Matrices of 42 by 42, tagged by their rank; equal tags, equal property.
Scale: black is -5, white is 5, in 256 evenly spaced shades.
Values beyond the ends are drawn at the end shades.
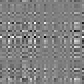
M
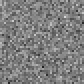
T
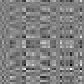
M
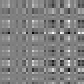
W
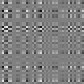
W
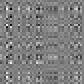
M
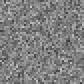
T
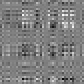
M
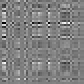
M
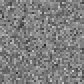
T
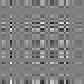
W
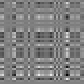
W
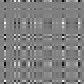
W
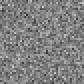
T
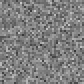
T
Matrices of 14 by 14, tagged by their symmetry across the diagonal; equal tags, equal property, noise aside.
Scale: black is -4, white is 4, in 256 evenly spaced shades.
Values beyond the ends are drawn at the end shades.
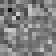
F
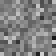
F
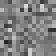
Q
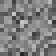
F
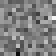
Q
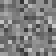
Q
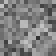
F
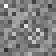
F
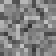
F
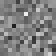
Q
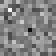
F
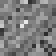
F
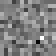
Q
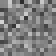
Q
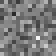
F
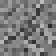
F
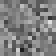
Q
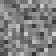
Q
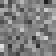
Q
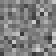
Q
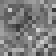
F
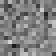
F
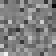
Q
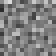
Q
